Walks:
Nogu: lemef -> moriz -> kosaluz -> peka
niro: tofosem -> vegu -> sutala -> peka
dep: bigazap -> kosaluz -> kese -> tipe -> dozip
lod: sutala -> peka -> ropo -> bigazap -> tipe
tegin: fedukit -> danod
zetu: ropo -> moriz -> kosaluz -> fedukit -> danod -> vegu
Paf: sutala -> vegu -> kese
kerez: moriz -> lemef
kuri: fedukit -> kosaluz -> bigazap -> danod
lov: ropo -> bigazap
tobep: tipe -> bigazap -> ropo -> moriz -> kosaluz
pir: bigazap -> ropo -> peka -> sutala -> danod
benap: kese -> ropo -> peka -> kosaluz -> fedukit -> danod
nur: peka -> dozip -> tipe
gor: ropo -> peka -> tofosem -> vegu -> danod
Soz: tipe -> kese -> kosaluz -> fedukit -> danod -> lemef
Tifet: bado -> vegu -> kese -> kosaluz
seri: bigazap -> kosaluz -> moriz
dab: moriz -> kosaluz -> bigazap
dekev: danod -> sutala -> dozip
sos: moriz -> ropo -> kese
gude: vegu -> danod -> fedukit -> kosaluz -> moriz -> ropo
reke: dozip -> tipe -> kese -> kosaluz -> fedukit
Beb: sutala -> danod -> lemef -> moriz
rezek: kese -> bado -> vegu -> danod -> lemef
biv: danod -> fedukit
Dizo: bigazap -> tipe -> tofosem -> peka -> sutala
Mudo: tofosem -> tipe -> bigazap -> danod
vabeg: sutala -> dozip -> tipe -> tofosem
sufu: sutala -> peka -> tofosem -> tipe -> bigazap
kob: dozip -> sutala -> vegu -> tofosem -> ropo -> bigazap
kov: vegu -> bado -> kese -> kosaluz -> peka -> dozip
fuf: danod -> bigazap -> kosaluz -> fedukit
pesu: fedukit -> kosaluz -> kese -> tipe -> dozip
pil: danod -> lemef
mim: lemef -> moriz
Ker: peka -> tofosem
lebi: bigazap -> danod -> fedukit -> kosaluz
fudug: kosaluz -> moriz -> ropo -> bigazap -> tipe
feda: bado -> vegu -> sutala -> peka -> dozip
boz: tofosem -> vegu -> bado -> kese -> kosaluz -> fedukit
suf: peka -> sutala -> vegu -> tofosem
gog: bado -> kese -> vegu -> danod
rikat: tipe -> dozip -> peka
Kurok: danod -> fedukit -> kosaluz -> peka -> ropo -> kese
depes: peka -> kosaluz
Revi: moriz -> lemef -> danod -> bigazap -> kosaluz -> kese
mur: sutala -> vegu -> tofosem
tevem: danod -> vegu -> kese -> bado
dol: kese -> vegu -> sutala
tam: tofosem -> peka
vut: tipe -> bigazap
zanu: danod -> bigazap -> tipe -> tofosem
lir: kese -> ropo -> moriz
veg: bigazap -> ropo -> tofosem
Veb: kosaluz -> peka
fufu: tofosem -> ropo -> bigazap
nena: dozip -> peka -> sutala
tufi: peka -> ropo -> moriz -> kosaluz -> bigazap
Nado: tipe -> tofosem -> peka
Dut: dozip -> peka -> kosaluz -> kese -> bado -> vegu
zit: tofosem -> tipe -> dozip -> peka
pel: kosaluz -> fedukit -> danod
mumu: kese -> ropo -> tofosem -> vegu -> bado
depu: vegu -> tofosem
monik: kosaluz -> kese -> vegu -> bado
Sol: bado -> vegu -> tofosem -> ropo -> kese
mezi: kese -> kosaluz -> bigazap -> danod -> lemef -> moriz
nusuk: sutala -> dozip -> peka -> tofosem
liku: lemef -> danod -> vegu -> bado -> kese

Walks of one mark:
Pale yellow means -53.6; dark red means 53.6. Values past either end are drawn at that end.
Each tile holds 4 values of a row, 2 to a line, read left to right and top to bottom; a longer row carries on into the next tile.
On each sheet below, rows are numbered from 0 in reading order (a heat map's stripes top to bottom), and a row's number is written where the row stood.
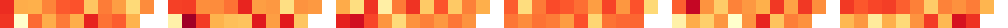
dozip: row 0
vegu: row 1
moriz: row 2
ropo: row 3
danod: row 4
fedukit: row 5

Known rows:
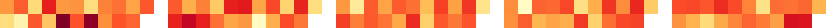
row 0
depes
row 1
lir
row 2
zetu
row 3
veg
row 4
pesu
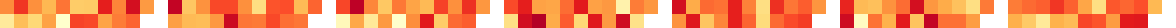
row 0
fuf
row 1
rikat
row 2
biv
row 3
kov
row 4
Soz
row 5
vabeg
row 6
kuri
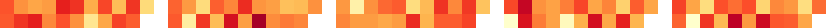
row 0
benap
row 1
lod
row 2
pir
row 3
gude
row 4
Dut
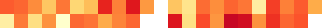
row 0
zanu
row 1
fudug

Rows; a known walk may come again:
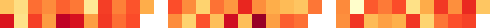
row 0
fudug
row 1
sufu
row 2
veg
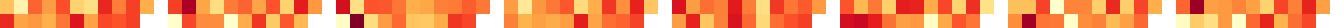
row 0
seri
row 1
tevem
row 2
Mudo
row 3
pir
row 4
Soz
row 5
lir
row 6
Revi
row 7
Kurok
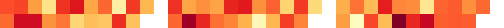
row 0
rezek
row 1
mumu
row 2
Veb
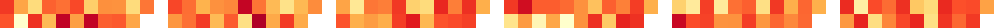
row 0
Dut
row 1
mur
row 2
dep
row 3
tegin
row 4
dab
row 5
tobep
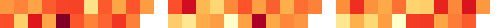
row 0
monik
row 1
dekev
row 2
fuf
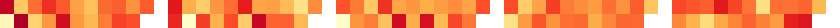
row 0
Nado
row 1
kob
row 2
Ker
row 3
gor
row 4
pesu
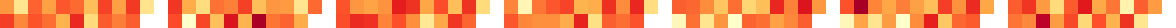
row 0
zetu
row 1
nena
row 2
benap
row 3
lov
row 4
zanu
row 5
biv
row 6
gog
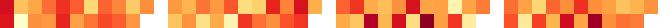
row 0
reke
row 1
lebi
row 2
feda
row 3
lod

